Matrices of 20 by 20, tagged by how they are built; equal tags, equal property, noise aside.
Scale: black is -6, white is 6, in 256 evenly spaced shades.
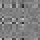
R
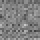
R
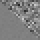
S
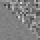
S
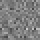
R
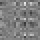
R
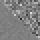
S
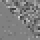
S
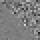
S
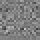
R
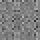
R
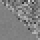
S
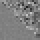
S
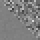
S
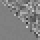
S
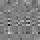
R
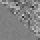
S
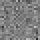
R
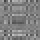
R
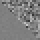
S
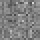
R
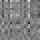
R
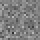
R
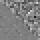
S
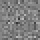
R
